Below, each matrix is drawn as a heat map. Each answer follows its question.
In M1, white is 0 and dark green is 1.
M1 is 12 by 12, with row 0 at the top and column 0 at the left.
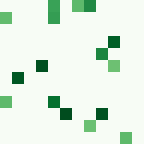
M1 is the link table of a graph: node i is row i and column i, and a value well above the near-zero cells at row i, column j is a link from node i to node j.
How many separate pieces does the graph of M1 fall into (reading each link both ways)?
2
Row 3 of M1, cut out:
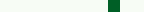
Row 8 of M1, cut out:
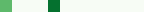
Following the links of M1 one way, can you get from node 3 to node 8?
yes
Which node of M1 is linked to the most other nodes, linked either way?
node 0
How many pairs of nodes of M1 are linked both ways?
2
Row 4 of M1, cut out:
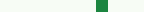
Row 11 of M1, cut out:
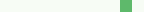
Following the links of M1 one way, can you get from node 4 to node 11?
no
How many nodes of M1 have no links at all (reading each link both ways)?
1
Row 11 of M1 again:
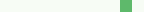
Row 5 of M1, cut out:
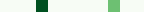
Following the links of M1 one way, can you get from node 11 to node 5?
no
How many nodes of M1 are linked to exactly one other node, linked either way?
1
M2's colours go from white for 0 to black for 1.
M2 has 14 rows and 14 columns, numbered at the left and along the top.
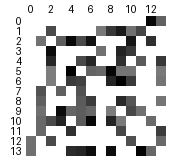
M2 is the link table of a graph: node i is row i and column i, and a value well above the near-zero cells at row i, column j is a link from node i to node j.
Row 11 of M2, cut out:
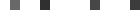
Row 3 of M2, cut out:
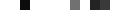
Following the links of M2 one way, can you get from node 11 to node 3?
yes
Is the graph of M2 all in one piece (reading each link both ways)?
yes
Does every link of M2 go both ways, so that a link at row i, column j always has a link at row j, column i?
yes
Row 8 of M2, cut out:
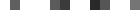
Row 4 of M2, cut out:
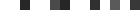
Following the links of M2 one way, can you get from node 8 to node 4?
yes
